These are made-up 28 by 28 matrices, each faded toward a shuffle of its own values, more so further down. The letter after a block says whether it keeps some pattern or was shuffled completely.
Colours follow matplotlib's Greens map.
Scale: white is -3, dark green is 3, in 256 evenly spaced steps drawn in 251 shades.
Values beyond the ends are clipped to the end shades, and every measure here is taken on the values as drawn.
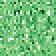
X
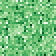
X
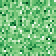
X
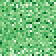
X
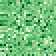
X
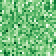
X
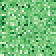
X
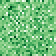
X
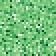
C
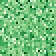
X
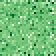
X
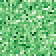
C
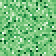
C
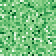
C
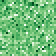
C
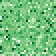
X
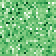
X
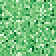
X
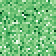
C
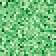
C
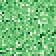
C
